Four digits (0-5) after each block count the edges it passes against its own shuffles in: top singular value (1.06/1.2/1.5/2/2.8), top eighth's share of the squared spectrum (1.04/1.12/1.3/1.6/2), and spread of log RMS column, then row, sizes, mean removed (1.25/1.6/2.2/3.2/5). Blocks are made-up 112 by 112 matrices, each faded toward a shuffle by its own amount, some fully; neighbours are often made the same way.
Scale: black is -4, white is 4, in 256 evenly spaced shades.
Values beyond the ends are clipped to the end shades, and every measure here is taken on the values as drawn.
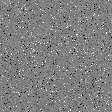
0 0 0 0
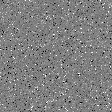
0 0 0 0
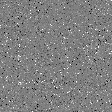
1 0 0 0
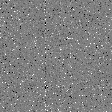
2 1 1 0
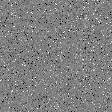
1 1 1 0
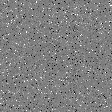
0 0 0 0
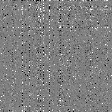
3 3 3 2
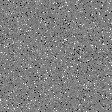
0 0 0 0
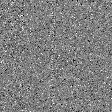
0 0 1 0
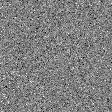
0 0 0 0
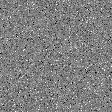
0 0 0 0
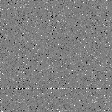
4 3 1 1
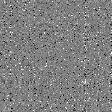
4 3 2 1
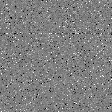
3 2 0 1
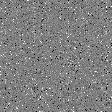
3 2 1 1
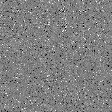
3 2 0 1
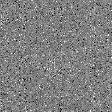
2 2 2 0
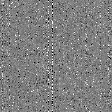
3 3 3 0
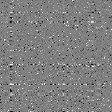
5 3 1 2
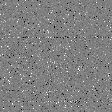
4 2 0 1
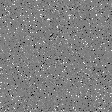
2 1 0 0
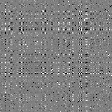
5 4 3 3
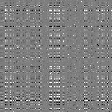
5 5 4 4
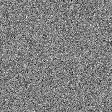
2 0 0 0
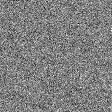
2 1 0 0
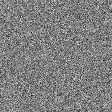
2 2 0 0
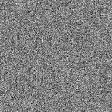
3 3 1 1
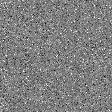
0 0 1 0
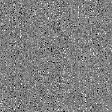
1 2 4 0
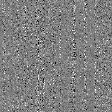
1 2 4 0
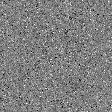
0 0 1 0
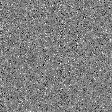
0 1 2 0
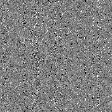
1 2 3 0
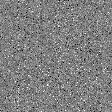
0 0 2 0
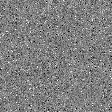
0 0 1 0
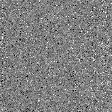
1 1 2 0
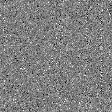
1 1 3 0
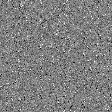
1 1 2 0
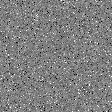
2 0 0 0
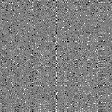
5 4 2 2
